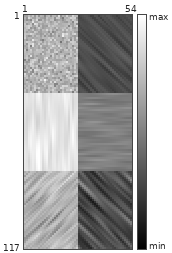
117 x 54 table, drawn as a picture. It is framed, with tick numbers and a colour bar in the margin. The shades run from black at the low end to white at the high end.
It is made of 3 by 2 panels. Panel 1,1: high, fine-grained. Panel 1,2: low, slanting down to the right, faint in contrast. Panel 2,1: very high, streaked downward, faint in contrast. Panel 2,2: middling, streaked across, faint in contrast. Panel 3,1: high, slanting up to the right. Panel 3,2: low, slanting down to the right.
